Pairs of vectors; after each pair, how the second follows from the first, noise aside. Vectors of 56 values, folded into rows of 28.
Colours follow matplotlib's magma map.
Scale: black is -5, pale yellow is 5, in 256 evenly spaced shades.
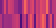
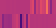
partly zeroed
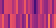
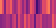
shuffled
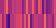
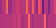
partly zeroed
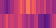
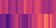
wrapped around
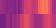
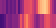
scaled up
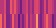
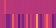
partly zeroed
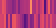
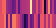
scaled up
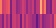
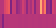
partly zeroed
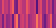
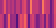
shuffled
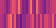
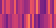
wrapped around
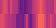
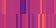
partly zeroed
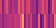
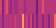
partly zeroed
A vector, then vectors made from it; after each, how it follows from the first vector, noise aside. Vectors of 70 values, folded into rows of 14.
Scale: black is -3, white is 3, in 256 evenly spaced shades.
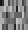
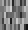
reversed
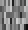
reversed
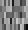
reversed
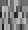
wrapped around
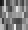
sign-scrambled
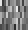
sign-scrambled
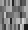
reversed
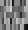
reversed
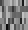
wrapped around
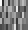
sign-scrambled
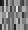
sign-scrambled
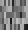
reversed
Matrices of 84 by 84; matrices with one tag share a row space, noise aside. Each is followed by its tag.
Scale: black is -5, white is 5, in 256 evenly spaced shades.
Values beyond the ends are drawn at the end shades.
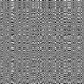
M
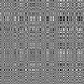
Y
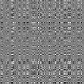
M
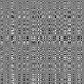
M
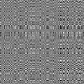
Y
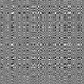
M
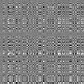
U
